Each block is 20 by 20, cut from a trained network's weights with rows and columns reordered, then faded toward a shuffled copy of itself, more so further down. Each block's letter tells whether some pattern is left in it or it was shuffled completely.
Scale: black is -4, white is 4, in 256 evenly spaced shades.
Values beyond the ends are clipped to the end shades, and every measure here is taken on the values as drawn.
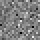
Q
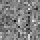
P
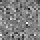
P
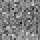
P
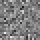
P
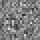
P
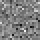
Q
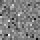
Q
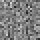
P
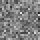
P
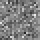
Q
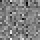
P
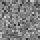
Q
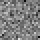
Q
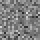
P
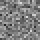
Q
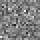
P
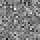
Q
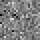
Q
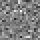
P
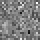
P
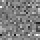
P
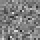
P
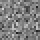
P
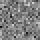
Q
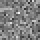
Q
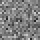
Q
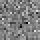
Q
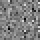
P
